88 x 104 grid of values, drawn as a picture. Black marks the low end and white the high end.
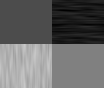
It is made of 2 by 2 panels. Panel 1,1: low, flat. Panel 1,2: very low, streaked across, faint in contrast. Panel 2,1: high, streaked downward, faint in contrast. Panel 2,2: middling, flat.
